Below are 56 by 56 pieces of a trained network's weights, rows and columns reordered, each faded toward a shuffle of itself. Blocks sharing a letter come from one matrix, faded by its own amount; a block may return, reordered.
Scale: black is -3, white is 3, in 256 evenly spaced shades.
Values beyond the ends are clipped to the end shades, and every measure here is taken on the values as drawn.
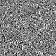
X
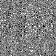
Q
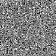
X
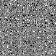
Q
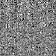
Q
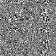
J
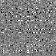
J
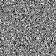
X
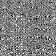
Q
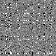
J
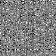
Q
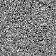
X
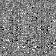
Q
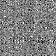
Q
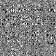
Q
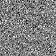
X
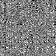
Q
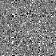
J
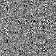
J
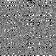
J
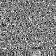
X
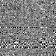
J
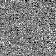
X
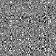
J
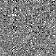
J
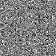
J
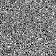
X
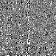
J
